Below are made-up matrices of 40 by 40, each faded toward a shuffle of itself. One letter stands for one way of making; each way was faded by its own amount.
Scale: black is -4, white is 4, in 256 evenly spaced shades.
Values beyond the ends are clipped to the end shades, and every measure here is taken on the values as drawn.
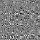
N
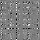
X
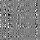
X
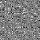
N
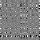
X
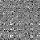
N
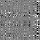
X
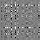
X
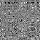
N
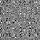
N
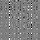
X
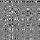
X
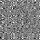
N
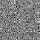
N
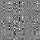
X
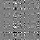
X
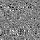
N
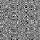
N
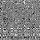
N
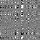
X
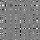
X
